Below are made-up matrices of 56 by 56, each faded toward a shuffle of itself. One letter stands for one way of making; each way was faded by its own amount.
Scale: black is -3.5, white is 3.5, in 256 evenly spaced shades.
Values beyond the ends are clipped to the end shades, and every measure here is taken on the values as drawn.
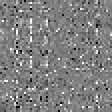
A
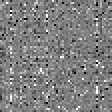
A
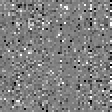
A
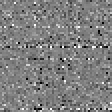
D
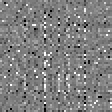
A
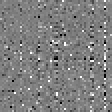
A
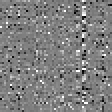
A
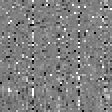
A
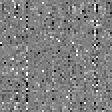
A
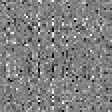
A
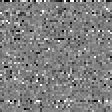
D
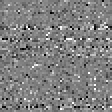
D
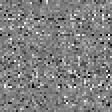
D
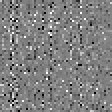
A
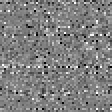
D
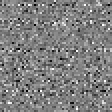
D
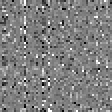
A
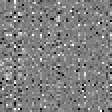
A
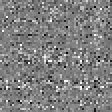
D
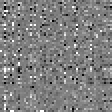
A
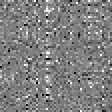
A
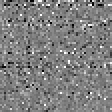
D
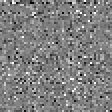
D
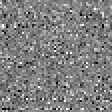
D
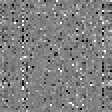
A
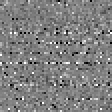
D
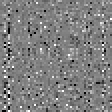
A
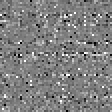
D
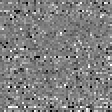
D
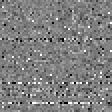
D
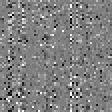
A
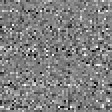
D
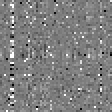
A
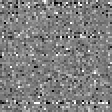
D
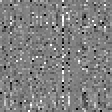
A
